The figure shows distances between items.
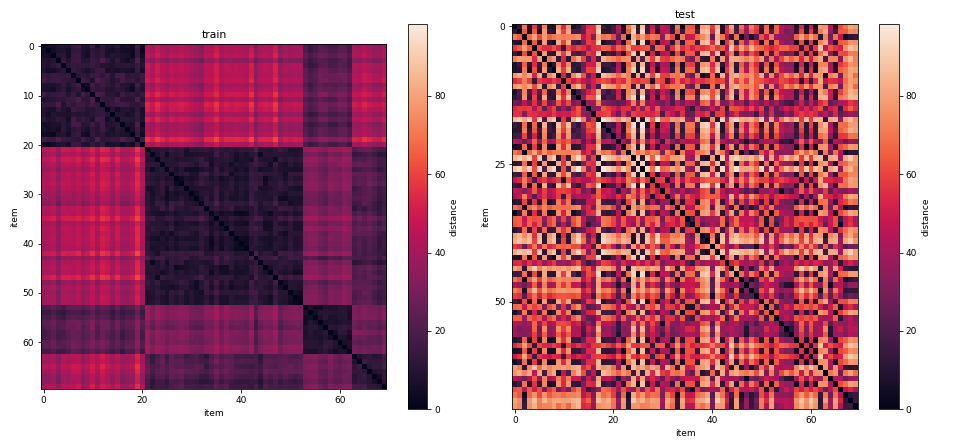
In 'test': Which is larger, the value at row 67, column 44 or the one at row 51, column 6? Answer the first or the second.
the second
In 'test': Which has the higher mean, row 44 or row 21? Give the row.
44
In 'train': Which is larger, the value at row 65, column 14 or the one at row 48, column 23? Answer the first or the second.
the first
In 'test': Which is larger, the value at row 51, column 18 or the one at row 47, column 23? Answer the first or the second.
the first
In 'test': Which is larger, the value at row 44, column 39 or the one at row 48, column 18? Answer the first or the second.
the first
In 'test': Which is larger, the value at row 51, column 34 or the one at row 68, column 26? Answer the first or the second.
the second
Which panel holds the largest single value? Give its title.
test
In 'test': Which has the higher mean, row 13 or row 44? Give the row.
44
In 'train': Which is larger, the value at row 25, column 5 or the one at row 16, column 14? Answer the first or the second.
the first
